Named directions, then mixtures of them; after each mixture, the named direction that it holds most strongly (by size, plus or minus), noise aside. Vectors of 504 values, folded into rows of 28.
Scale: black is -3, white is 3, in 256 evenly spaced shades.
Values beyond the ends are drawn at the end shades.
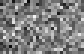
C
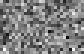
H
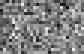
H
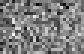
C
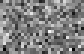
H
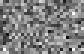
H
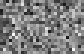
H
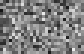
H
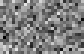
C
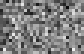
H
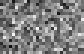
C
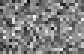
C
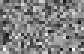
H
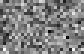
H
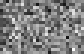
H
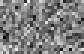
C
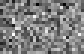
C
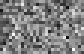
H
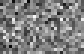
C
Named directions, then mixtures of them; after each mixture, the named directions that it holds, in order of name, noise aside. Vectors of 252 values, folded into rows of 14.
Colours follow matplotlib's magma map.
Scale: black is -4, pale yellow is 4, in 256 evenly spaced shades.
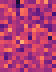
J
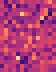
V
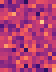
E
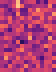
J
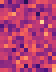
E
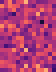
E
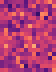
E, V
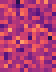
J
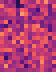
J, V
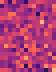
E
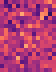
E, V
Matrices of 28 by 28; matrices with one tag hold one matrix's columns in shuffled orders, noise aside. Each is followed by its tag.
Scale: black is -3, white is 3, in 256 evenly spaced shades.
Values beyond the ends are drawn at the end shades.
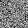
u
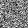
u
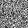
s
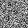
u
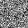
s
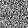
s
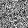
s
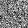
s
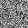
s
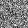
s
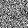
s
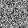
s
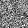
s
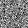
s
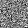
u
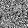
s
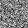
u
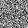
s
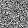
u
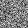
u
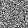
u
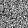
s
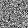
u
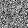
s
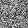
s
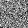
s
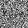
s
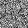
s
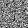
u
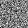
u
